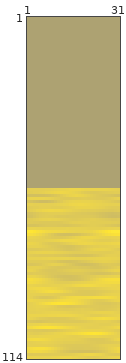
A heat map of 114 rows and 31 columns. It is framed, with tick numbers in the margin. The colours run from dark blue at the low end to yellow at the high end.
It is made of 2 by 1 panels. Panel 1,1: high, flat. Panel 2,1: very high, streaked across, faint in contrast.
